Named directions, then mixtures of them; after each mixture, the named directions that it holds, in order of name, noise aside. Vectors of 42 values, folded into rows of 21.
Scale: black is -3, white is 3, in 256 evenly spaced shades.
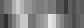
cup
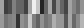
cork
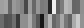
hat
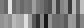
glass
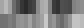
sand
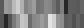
cup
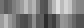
cup, sand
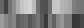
sand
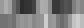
sand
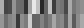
cork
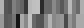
cork, hat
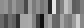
hat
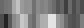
cup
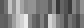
cup, glass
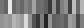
glass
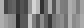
cork, cup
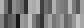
cork, hat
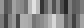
cork, cup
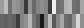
hat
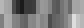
cup, sand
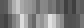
cup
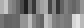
hat, sand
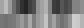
sand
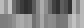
glass, sand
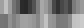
sand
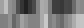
sand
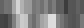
cup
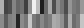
cork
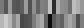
cup, hat
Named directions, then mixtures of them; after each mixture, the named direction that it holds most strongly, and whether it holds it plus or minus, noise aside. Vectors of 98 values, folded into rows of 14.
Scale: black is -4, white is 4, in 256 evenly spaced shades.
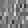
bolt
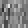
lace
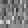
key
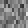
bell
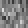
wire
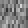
bolt, minus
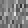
bolt, plus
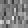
key, plus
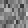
bell, plus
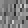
bolt, minus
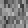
bell, plus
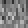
wire, plus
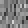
bolt, minus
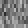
lace, plus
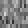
bolt, plus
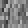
lace, plus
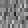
bolt, minus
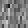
lace, minus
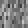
lace, minus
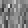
lace, plus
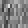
lace, plus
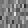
bolt, plus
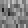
wire, minus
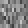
wire, plus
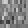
key, minus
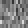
key, plus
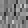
bolt, minus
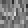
wire, plus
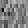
lace, plus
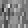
lace, plus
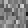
bell, minus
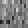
key, minus
